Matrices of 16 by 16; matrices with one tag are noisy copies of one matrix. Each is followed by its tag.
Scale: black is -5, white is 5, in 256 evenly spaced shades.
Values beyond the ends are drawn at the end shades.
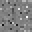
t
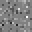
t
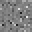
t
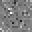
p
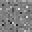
t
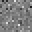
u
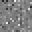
u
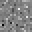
t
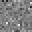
u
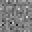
t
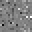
t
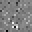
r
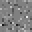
t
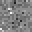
p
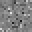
p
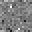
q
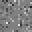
u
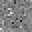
p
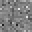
t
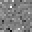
q
